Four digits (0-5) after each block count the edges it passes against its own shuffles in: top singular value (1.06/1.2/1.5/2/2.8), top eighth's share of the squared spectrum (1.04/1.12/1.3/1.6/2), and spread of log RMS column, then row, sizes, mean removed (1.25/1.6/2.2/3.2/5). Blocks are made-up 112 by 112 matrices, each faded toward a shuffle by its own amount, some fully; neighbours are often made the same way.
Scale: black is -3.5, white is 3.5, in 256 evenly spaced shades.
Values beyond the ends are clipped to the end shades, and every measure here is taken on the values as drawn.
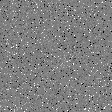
1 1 0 0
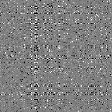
5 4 3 3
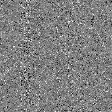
1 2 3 0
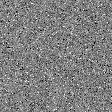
0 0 0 0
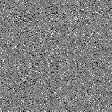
3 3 1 1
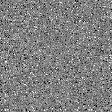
3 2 1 1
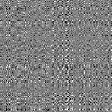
5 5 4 4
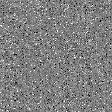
3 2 1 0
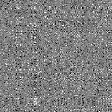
4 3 2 2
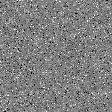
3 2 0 0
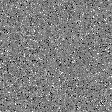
1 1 0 0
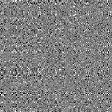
5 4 3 3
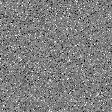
2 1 0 0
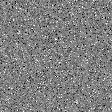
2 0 0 0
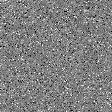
3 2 0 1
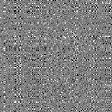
5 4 3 3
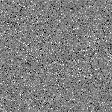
2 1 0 0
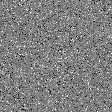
1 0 0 0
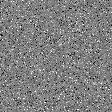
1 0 0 0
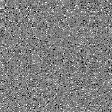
4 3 2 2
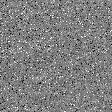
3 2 0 0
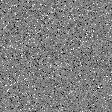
1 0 0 0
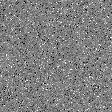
1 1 0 0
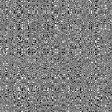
5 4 3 3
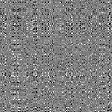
5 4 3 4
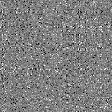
4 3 2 2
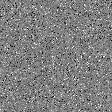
1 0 0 0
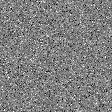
1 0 0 0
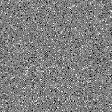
4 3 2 1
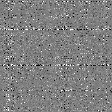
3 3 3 3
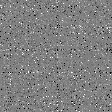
2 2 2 2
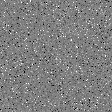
0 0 0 0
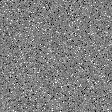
0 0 0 0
